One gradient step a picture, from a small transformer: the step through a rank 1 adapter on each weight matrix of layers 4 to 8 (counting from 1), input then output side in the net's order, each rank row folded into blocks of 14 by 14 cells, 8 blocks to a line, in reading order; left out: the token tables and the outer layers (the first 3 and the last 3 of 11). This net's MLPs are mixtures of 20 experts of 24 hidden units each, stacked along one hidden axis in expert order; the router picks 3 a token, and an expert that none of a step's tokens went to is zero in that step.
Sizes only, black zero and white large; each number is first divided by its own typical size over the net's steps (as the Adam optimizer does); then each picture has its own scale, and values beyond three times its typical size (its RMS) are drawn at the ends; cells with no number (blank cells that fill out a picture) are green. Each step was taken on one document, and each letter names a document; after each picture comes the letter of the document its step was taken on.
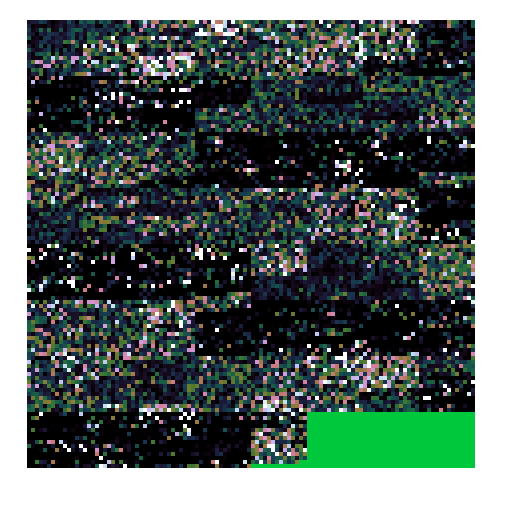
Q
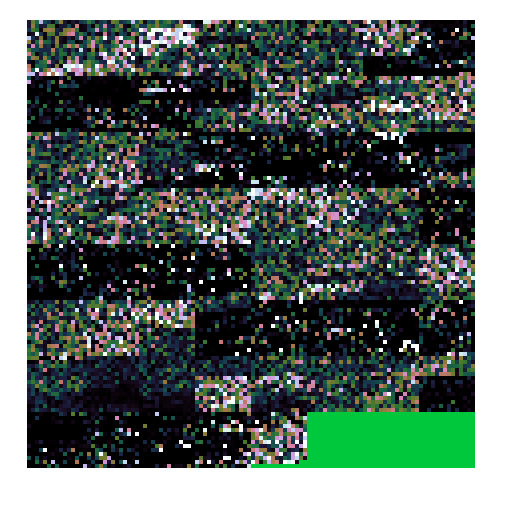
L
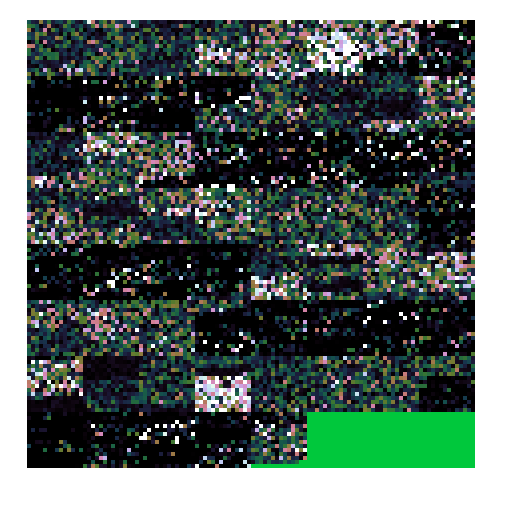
L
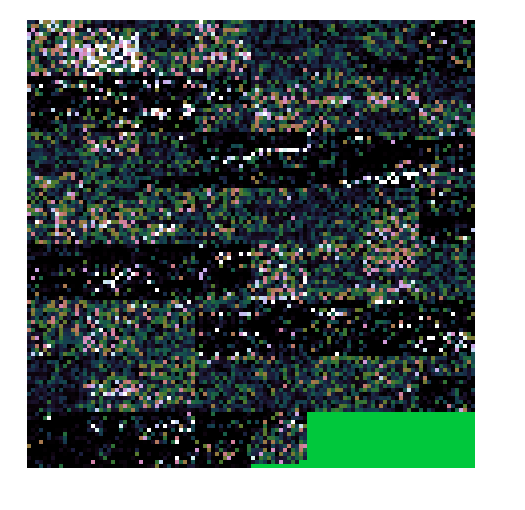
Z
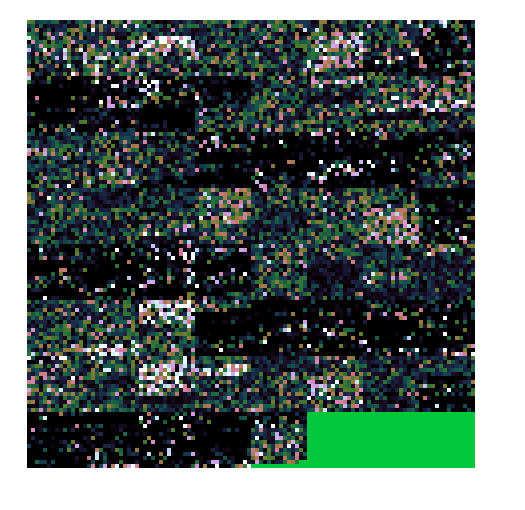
Q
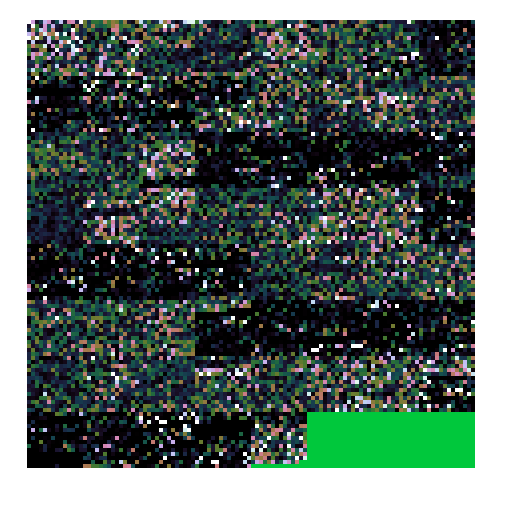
Q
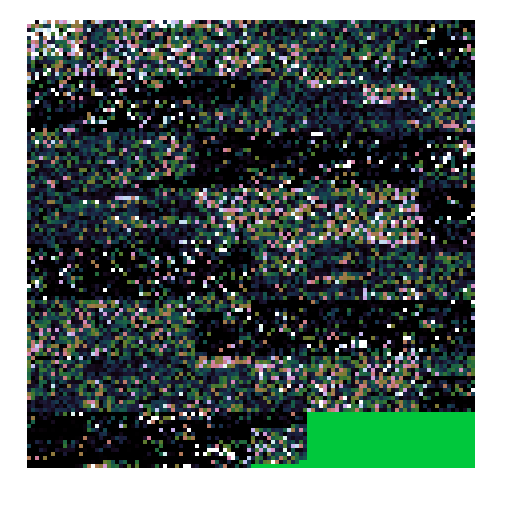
Q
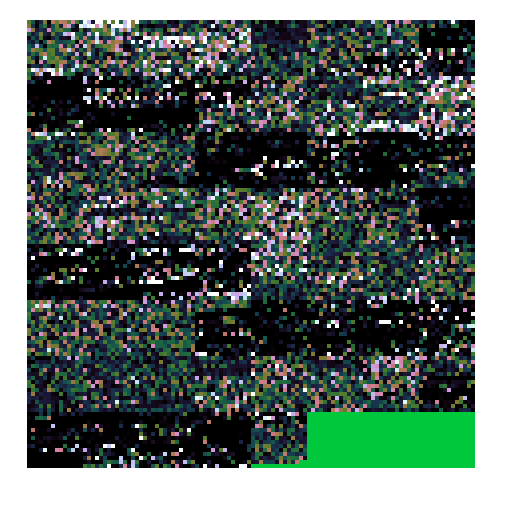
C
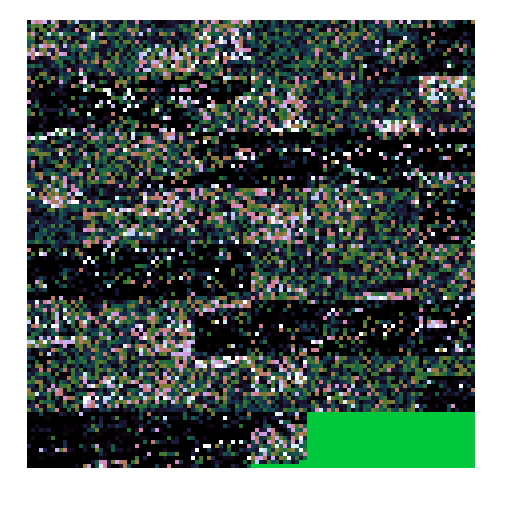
L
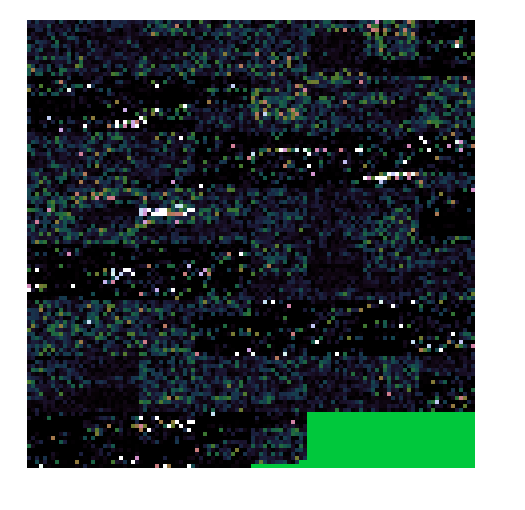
Z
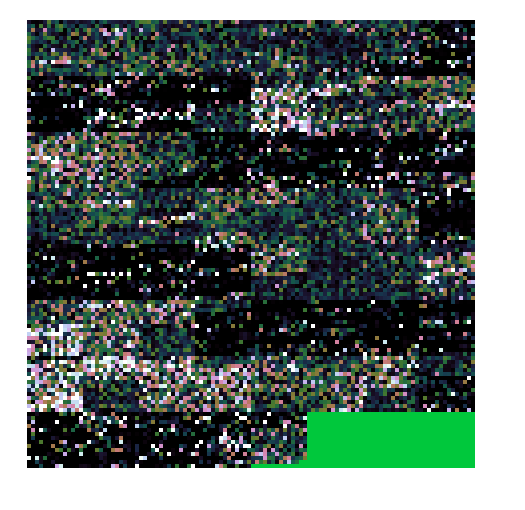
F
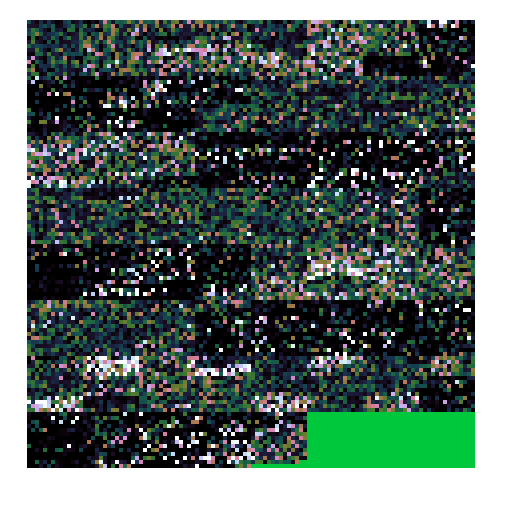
L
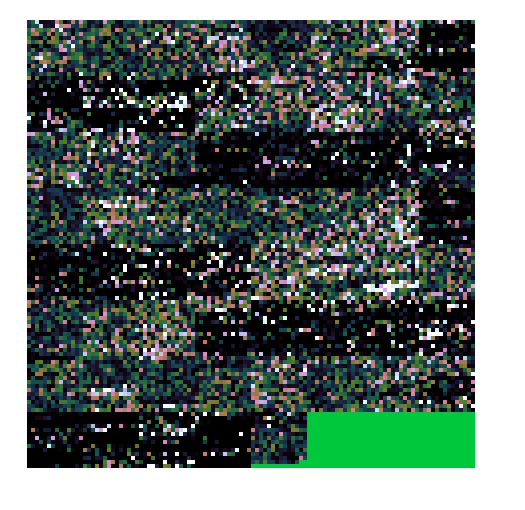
C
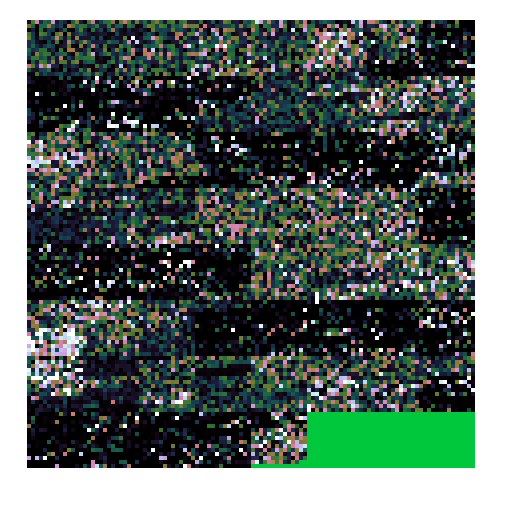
F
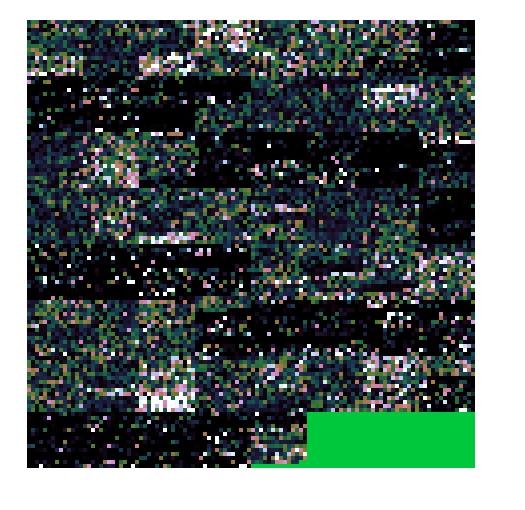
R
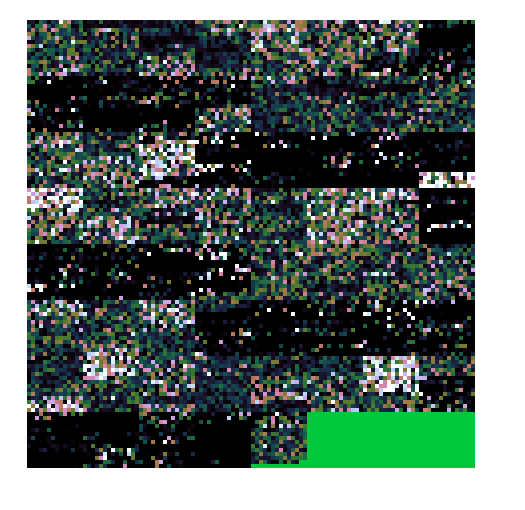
C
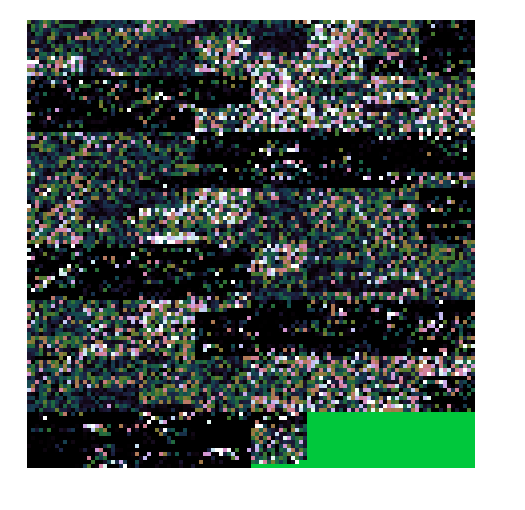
C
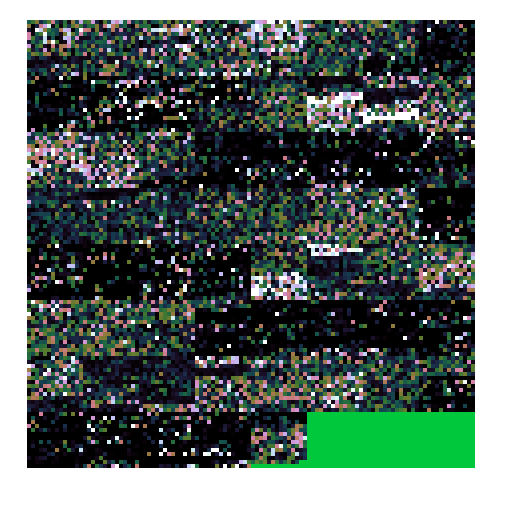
Q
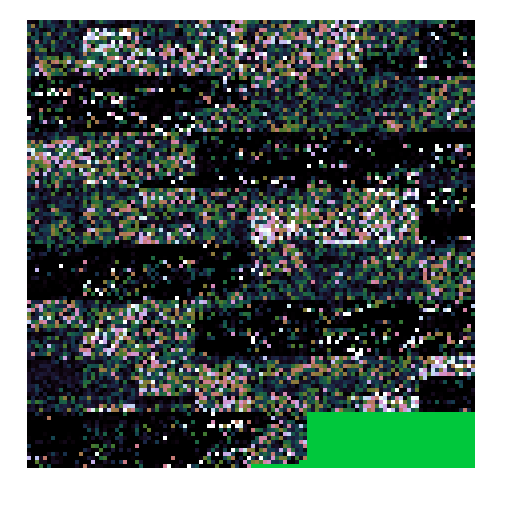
L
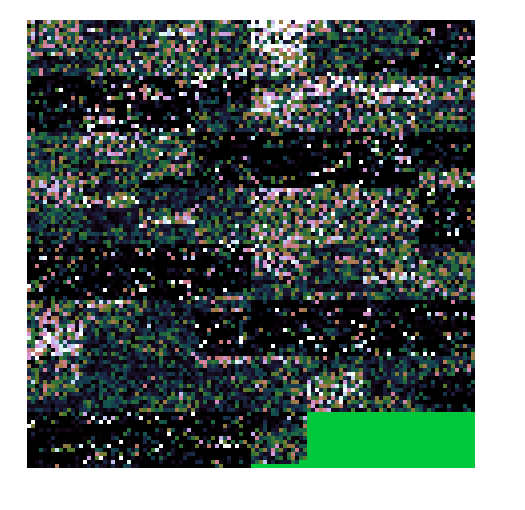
F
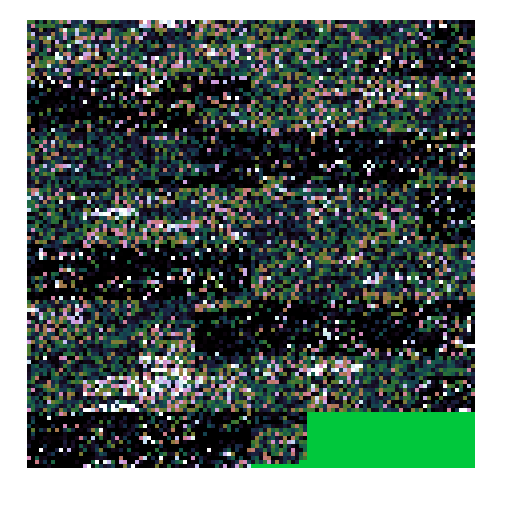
Q
